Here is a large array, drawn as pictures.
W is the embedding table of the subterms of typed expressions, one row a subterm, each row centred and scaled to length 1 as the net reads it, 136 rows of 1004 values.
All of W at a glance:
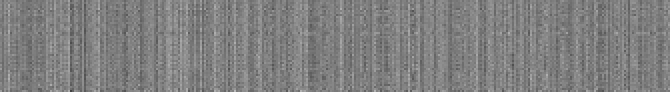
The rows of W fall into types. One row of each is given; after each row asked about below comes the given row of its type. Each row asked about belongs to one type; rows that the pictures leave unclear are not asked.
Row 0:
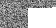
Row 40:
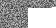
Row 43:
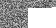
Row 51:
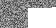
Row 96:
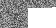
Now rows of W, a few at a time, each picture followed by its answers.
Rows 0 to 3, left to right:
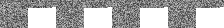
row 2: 96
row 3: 43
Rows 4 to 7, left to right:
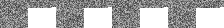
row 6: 96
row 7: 43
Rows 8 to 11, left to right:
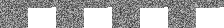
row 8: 40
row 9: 51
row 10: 96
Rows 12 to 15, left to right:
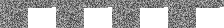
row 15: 40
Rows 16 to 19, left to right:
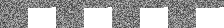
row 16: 40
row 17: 96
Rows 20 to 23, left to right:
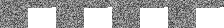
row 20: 51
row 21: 40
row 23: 96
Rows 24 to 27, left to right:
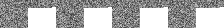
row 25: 96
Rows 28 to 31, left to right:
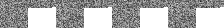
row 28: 0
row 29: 0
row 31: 0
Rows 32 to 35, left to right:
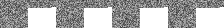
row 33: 51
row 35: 40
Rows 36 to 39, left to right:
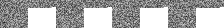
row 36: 40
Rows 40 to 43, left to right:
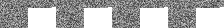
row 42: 96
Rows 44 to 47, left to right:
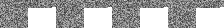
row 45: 40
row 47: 43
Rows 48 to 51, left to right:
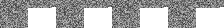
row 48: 96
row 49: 96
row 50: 96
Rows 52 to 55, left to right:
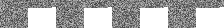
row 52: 51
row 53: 43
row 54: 43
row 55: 40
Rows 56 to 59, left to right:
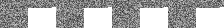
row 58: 51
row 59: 40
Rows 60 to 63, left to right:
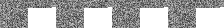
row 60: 43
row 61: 43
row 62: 51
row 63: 96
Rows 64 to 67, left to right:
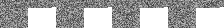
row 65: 51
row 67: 43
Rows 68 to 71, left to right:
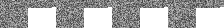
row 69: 51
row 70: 0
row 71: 0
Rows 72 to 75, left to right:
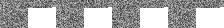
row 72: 43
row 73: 0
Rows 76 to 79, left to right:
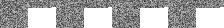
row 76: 51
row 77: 0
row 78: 0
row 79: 96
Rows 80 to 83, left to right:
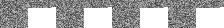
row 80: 51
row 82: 43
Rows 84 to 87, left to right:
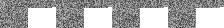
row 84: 96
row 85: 0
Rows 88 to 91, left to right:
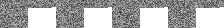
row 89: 96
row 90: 96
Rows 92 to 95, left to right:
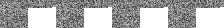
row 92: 0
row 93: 0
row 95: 0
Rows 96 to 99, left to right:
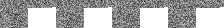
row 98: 96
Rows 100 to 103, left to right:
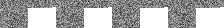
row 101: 96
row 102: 96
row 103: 96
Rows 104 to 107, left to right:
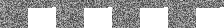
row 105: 0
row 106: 51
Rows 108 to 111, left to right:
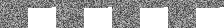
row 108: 40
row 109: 0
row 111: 40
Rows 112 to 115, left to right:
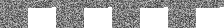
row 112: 43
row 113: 0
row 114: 43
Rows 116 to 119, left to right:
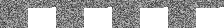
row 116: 96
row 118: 43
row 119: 51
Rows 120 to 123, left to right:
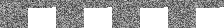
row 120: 0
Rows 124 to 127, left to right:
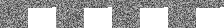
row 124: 96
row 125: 43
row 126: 51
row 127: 0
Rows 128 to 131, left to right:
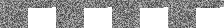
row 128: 43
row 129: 40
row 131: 43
